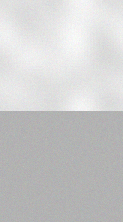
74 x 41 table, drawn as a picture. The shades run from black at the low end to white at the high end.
The table splits into 2 rows of 1 panel. Panel 1,1: very high, smooth, faint in contrast. Panel 2,1: high, flat.
